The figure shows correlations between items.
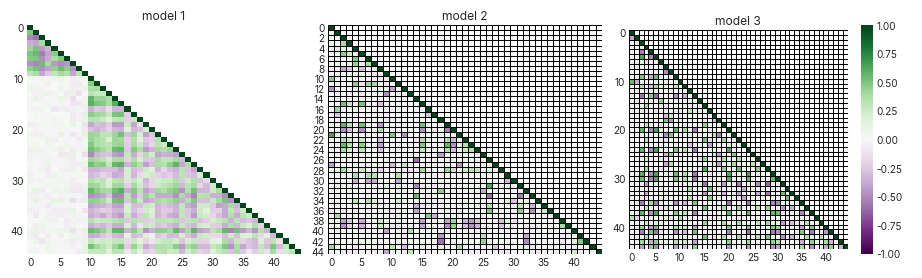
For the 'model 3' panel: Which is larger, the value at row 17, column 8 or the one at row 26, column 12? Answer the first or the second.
the first
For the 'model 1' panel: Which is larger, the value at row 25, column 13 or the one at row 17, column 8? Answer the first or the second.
the second
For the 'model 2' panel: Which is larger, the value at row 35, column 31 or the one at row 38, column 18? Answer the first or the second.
the first
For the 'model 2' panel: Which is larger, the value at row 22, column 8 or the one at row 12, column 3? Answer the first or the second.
the second
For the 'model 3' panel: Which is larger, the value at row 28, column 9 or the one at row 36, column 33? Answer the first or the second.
the first
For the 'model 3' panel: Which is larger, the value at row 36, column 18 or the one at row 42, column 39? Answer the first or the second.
the second
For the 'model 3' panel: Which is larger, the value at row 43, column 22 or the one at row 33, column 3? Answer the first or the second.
the first
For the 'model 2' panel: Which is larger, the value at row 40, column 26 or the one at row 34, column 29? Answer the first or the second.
the second
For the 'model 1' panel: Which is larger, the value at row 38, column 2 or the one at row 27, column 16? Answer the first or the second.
the first
